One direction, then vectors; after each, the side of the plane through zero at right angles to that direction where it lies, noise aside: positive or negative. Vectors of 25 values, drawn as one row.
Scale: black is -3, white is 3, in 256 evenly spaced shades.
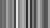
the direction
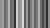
positive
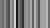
negative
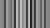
positive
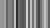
negative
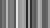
positive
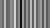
negative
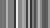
positive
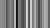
negative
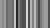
negative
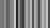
negative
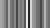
negative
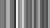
positive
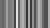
positive
